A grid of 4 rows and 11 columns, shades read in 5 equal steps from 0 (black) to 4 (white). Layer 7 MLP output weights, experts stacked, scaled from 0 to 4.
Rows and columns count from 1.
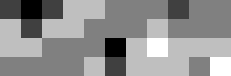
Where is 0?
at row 1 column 2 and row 3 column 6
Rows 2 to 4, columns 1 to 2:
3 1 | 3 3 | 2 2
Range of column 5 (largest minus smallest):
1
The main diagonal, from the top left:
1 1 2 2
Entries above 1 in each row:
7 10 10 10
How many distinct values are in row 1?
4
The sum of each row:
19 25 28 27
